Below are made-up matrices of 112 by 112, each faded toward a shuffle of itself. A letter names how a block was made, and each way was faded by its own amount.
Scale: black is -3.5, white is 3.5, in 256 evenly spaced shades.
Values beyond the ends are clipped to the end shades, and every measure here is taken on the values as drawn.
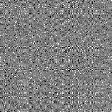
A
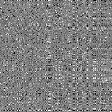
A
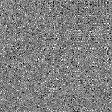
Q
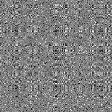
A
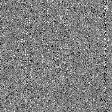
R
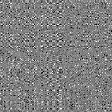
A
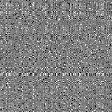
A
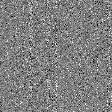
R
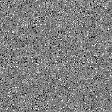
Q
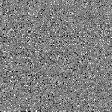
Q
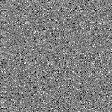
Q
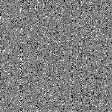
R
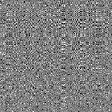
A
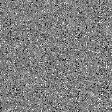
R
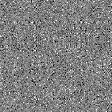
Q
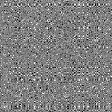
A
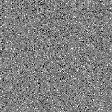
Q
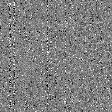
R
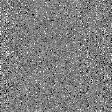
R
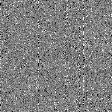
R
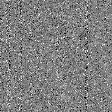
R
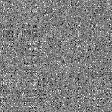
Q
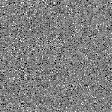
Q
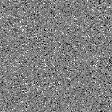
Q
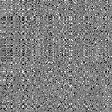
A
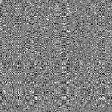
A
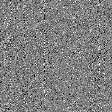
R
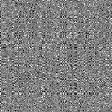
A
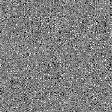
Q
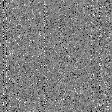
R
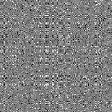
A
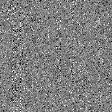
R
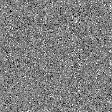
R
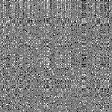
A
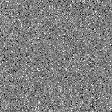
Q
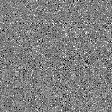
Q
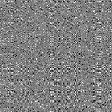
A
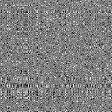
A
